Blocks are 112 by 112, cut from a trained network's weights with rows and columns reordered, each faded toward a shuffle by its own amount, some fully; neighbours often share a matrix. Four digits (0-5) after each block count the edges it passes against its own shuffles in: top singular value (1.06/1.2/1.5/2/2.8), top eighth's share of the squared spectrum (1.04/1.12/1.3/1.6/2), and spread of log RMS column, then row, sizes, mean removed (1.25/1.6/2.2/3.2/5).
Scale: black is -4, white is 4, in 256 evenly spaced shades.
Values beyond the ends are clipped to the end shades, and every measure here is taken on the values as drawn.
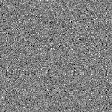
4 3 1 2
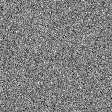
0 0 0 0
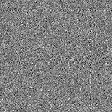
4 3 1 1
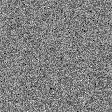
2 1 0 0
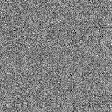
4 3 1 2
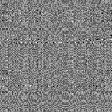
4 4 2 3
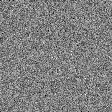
2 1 0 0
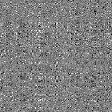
4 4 2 3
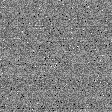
2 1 0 1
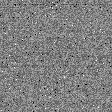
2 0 0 0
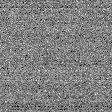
3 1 0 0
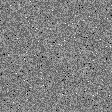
0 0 0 0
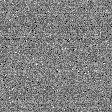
2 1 0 0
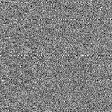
4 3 0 2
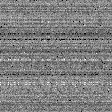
5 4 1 3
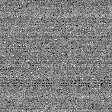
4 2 1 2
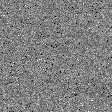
0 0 0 0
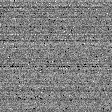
4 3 0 2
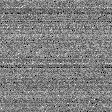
4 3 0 2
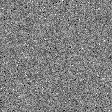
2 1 0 1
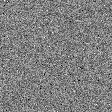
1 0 0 0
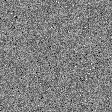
1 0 0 0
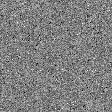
2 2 0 1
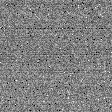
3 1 0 1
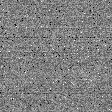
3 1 0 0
